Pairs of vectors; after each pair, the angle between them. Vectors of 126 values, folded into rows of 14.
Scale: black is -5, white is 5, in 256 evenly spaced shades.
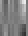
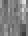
nearly parallel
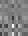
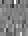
orthogonal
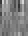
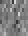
orthogonal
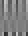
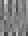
nearly parallel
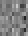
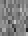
orthogonal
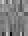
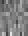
nearly opposite
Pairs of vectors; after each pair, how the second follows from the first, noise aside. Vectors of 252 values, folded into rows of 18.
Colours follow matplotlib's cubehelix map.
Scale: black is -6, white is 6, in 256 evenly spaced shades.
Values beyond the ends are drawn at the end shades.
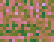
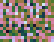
scaled up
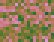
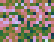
scaled up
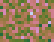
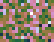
scaled up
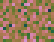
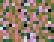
scaled up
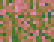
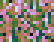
scaled up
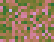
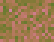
shrunk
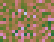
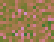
shrunk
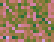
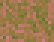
shrunk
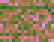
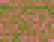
shrunk
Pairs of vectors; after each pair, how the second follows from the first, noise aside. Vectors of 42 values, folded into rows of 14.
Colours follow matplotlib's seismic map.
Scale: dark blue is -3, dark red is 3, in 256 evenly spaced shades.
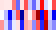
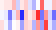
shrunk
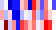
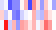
shrunk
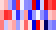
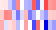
shrunk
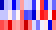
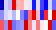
sign-scrambled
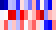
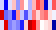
shuffled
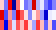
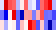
shuffled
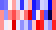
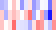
shrunk
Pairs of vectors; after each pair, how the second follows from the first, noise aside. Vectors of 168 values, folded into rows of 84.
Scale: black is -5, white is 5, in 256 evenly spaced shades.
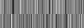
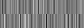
shuffled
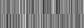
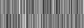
copied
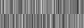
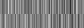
shuffled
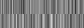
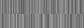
shrunk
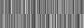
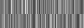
copied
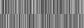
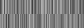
negated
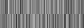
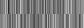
negated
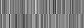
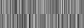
shuffled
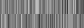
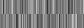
shuffled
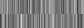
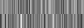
copied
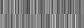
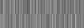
shrunk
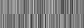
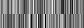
scaled up
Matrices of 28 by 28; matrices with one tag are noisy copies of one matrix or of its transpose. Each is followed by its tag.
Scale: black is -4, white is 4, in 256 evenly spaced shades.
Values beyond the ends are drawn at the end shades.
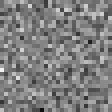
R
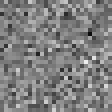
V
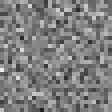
R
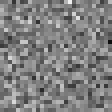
R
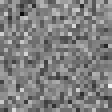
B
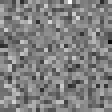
R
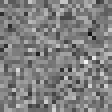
V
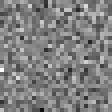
R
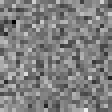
B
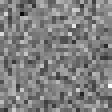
B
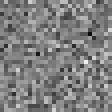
V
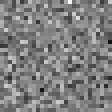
R
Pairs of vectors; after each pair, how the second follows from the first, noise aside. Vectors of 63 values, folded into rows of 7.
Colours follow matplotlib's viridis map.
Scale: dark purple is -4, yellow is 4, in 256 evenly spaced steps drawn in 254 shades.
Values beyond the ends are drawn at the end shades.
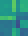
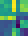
scaled up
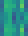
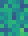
sign-scrambled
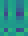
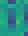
wrapped around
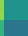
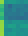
wrapped around
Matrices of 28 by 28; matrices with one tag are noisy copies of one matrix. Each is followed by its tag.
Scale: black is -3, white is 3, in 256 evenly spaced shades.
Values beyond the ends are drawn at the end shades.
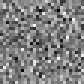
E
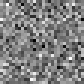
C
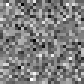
C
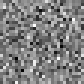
E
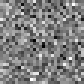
C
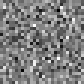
E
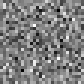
E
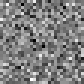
C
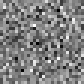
E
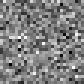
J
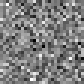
C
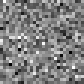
J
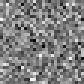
C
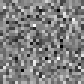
E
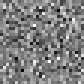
E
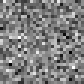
J
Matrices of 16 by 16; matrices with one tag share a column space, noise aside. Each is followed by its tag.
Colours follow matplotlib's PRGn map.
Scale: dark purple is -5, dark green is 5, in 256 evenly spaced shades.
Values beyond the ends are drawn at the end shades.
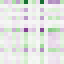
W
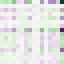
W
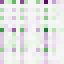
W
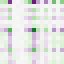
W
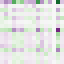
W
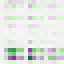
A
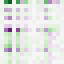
W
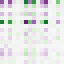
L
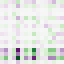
A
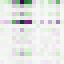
L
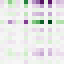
L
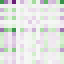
W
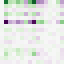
L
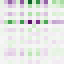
L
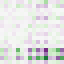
A
